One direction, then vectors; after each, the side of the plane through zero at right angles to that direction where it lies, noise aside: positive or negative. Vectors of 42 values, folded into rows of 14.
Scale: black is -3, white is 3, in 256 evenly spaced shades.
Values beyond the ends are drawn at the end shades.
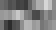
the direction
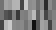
negative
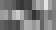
positive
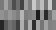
positive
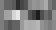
positive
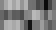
negative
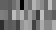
positive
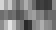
negative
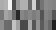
negative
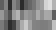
positive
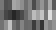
negative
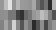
negative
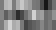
negative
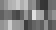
negative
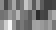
negative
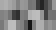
negative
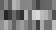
negative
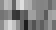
negative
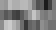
negative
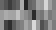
positive
